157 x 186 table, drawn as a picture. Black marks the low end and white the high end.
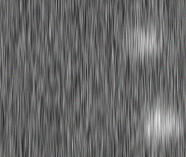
Ninth with the highest average: bottom right. Mirror symmetry: none. Bumps: two. Grain: streaks running down.
